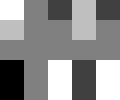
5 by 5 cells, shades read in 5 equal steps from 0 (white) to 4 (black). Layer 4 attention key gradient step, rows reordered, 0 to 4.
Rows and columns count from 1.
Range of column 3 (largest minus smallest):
3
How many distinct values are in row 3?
1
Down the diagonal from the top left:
0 2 2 3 0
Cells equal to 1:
3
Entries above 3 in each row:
0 0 0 1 1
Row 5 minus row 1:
4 0 -3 2 -3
